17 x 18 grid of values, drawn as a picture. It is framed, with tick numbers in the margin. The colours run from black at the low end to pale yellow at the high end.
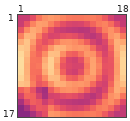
Overall the values sit about 70% of the way up the scale. The ninth with the highest average is the middle left. No row or column stands out. The bottom left is the ninth with the lowest average. In the bottom left lies a patch that is lower than the rest. Rings spread out from the centre.
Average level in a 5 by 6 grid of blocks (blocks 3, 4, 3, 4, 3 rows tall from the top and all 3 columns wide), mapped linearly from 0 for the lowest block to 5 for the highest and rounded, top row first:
2 4 2 2 3 2
5 3 4 3 2 4
5 5 3 2 3 4
4 2 4 3 2 4
0 2 2 2 3 2
